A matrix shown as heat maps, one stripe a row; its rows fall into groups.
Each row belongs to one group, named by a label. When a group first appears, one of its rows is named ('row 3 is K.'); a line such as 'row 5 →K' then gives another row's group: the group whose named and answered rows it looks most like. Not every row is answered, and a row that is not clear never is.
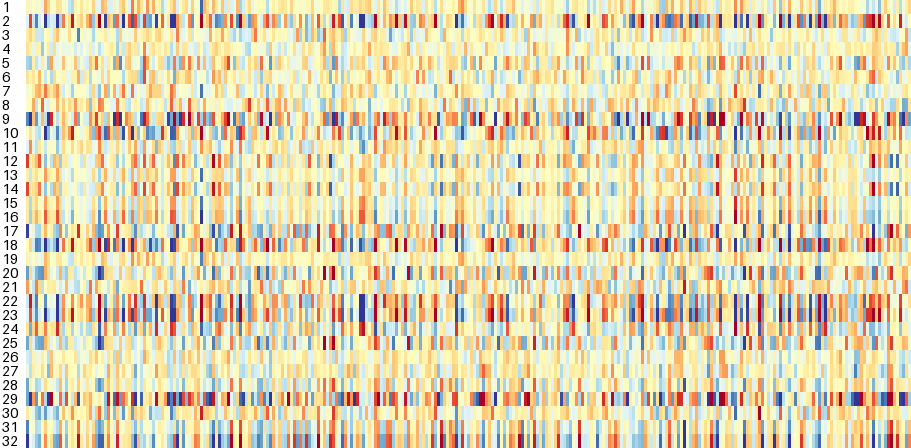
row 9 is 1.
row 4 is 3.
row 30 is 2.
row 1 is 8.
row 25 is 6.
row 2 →2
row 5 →1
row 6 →3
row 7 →8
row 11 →2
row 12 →3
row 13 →8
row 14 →3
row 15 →8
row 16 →8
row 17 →6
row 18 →2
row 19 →8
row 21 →3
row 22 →2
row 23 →2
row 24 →8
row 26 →1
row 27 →1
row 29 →1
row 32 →6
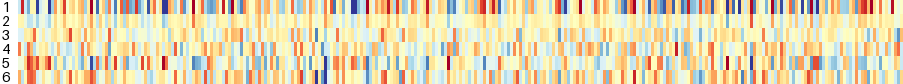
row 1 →2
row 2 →2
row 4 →3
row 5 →8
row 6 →3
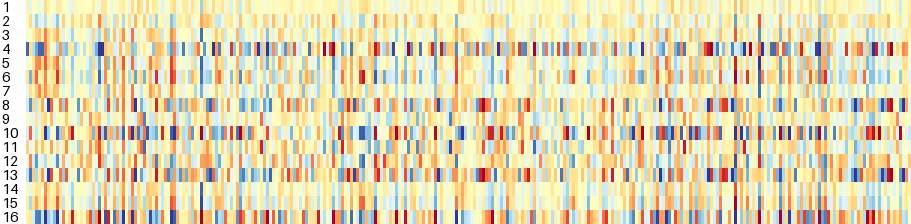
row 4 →6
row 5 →8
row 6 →8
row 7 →8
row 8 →1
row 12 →2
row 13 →1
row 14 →8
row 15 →8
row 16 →2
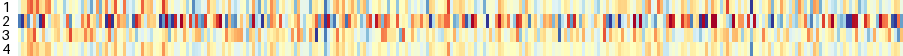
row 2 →1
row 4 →8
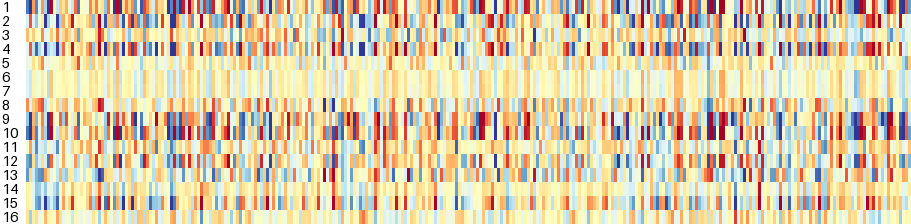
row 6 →1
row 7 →1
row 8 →3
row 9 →1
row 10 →1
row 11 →2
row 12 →1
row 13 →6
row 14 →2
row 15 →2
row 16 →8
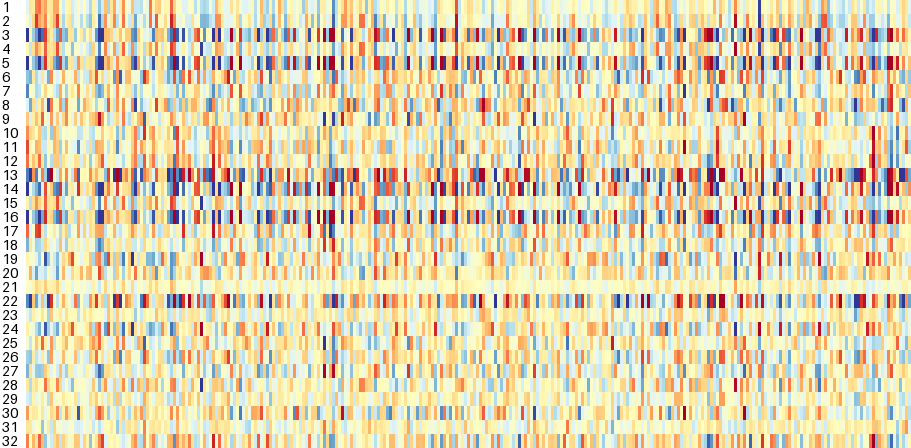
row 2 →8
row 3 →6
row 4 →8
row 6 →1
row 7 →6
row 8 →1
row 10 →3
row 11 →3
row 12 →3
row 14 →6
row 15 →8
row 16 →6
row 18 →6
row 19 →2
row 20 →2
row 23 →1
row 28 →8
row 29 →1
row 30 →3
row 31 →3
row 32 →3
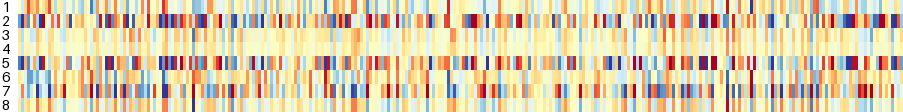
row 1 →8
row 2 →1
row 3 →8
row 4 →8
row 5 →1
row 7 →2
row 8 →8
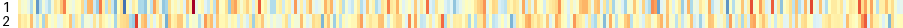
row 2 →3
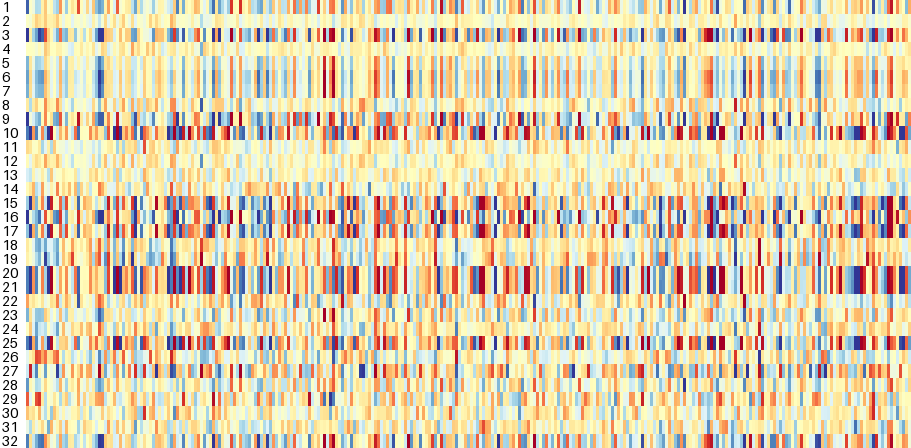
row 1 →6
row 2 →8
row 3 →6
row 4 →8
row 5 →6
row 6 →6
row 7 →6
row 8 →8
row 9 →6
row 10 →1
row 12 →8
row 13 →1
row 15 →1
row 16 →6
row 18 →2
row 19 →2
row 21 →1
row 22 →3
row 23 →6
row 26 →8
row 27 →2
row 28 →6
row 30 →3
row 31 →1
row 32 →6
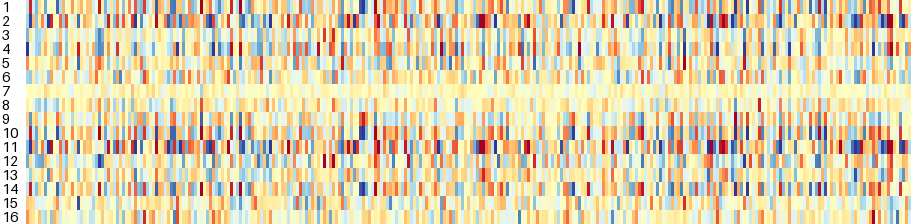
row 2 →1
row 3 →6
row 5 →3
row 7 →8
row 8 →2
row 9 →8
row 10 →2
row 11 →1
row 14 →2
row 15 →3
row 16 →3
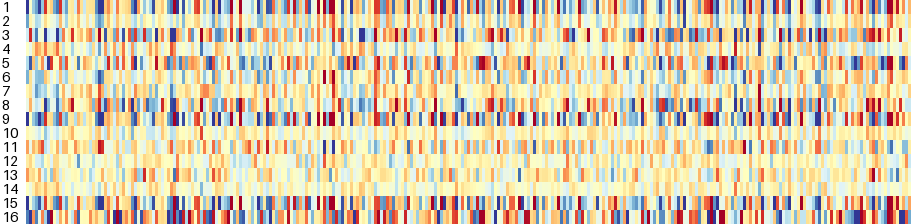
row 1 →6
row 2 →6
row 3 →2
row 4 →8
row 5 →1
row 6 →6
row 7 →2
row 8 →2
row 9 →6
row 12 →3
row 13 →3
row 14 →8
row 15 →6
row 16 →1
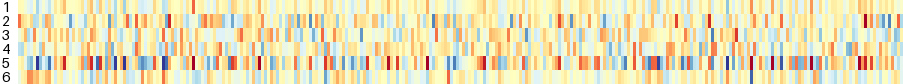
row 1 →2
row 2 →3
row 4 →1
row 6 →8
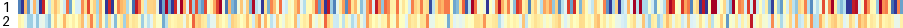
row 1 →1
